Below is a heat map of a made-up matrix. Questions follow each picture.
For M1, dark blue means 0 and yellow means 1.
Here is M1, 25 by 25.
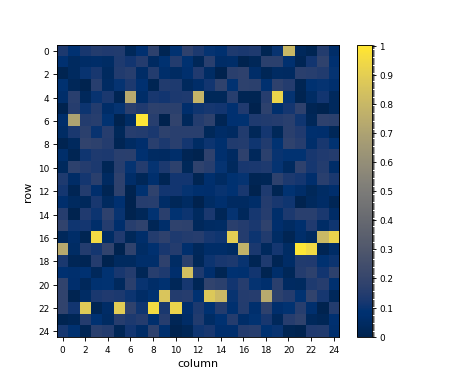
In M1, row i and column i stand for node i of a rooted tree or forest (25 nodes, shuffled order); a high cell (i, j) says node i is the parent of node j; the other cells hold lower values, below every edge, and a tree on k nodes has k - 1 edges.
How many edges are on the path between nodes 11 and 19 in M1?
1
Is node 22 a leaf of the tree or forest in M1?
no
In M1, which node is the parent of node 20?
0
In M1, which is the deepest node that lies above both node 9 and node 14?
21
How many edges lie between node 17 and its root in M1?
0
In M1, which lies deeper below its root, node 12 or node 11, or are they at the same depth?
node 11
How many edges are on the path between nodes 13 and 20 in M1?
4
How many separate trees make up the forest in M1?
2
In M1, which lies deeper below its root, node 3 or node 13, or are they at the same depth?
the same depth
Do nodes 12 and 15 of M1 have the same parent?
no
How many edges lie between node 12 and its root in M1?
1
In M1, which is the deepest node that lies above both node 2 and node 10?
22
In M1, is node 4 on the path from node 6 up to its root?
yes
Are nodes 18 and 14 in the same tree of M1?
yes
